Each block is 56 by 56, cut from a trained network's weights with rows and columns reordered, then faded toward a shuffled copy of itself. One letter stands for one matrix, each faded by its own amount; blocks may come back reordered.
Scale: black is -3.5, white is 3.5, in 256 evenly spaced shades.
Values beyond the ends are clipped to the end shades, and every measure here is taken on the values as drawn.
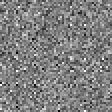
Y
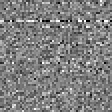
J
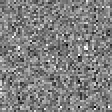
Y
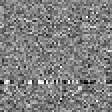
J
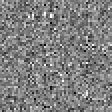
Y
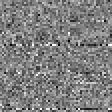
J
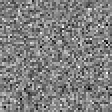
Y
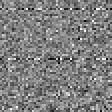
J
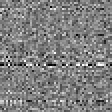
J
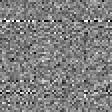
J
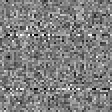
J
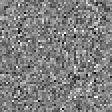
Y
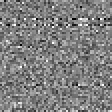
J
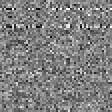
J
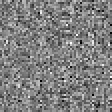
Y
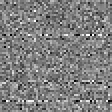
J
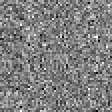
Y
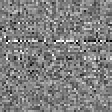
J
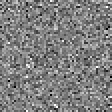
Y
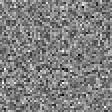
Y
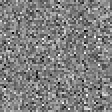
Y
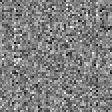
Y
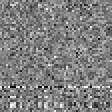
J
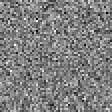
Y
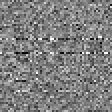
J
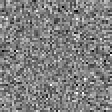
Y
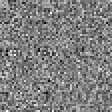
Y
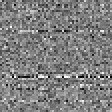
J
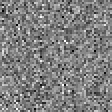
Y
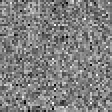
Y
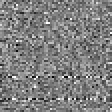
J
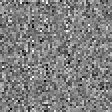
Y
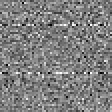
J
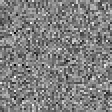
Y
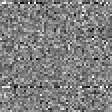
J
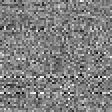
J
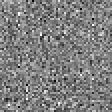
Y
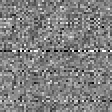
J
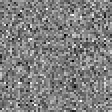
Y
